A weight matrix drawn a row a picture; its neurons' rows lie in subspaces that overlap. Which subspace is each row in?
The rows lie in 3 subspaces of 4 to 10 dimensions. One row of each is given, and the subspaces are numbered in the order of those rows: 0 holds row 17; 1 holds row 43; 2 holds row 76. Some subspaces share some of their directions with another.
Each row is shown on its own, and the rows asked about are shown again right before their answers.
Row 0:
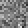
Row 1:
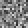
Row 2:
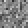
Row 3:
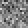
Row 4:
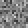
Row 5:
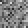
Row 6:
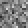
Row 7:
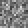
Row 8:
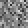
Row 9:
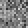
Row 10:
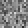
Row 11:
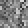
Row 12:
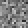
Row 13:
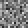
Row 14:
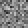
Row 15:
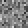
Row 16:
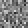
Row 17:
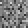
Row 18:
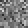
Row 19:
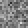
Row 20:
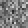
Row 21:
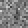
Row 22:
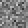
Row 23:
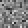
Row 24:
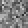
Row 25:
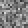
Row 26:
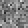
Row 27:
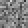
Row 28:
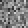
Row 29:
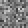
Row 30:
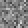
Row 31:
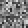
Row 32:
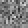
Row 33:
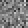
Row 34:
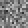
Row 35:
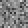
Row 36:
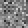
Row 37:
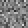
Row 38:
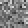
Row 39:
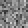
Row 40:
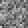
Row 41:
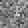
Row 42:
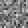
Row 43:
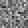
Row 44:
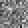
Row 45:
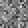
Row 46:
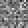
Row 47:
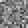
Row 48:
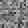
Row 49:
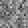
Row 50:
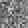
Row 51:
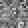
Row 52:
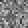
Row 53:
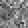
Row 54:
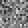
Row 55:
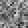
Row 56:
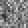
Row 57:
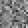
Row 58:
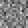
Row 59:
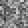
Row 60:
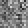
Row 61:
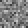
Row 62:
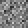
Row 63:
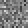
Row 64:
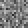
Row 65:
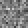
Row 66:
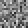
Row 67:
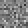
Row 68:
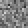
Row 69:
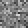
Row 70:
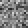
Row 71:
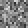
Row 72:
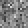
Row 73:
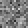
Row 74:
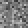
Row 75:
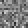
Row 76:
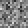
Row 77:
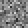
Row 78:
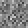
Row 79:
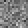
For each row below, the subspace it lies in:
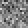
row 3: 2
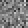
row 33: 0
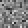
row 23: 2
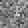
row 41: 1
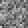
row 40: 2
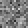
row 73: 0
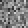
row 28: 0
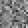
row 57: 2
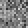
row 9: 2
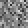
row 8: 1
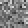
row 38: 2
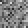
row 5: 0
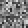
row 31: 2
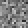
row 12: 2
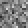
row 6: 2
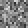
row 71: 2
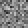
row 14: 2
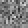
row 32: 2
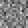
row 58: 1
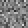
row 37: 0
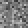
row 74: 2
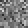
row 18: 0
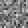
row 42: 1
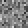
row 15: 2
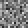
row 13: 2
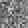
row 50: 2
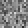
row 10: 0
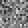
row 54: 2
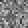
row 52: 0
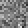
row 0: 2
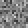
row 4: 2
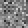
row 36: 2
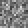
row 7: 2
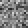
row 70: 2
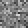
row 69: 1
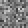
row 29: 2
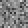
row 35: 2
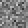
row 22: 2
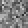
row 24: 2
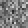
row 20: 2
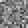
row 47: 2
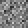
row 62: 2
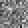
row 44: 2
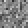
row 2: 2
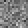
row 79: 2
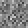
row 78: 2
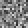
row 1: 0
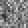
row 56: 2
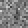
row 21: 2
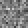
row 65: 0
